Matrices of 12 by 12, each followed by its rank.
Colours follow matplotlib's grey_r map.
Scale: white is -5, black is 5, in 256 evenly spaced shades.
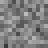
full rank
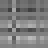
one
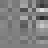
one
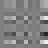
one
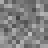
full rank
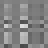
one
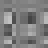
one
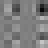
one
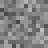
full rank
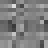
two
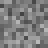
full rank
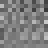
two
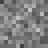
full rank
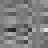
two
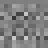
two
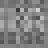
two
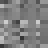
two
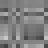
one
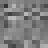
two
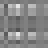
one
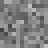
full rank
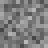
full rank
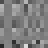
two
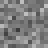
full rank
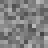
full rank
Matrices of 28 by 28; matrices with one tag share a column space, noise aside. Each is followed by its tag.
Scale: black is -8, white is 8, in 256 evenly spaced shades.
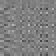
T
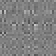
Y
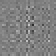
T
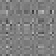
Y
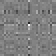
Y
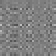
T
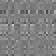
Y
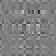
Y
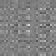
T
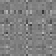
Y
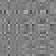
Y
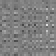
T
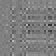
T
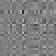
Y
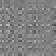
T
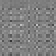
T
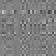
Y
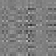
T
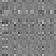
Y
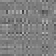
Y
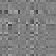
Y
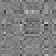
Y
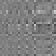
Y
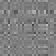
Y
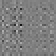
T
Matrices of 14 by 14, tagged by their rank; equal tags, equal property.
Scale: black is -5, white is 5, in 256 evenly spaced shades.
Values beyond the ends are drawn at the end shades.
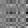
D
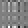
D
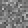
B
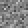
B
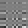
D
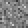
B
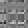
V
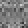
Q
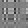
D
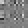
V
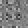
Q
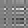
D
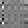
V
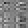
V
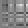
D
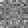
Q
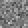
B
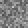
B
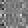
Q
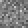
B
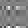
D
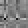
V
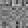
Q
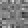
Q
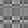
D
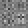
Q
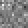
Q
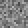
B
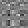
V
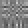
V
